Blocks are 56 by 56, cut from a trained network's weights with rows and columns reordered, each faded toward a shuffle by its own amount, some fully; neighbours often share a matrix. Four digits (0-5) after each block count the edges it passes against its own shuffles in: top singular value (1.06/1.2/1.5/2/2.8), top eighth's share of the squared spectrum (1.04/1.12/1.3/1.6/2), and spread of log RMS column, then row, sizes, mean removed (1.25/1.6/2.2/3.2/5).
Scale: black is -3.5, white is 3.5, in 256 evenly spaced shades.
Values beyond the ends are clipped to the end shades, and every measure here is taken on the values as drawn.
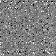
3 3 1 2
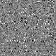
3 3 1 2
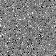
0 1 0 0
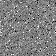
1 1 0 0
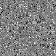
3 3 1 1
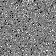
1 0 0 0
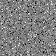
1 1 0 0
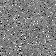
0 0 0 0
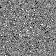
0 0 0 0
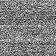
3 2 0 1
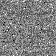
0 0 0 0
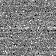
2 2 0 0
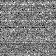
3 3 0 1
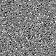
2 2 0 0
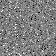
1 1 0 0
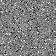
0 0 0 0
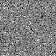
3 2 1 1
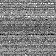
4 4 0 2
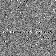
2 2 0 1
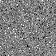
0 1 0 0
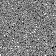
1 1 0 0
